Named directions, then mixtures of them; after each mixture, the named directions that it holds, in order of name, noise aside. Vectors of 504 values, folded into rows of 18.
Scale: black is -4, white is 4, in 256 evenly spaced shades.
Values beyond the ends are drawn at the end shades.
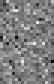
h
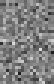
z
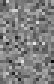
h, z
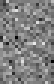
h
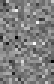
h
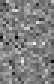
h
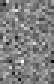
h, z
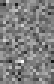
h, z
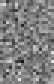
h, z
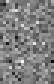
h, z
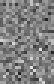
z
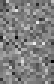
h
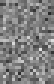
z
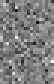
h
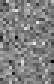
h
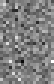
h, z
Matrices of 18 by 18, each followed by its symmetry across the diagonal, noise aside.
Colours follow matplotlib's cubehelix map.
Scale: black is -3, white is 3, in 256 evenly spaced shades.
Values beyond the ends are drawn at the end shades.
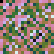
symmetric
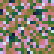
symmetric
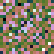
symmetric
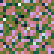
symmetric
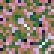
symmetric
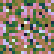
antisymmetric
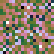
antisymmetric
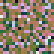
antisymmetric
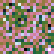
symmetric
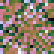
antisymmetric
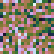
antisymmetric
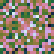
symmetric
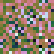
antisymmetric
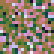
antisymmetric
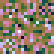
antisymmetric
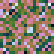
symmetric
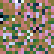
antisymmetric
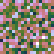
symmetric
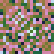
symmetric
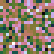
antisymmetric
